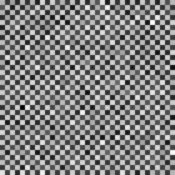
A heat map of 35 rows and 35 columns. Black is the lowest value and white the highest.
Histogram: two levels. Grain: checkered. Average level on the scale: 50%. Odd rows or columns: none.
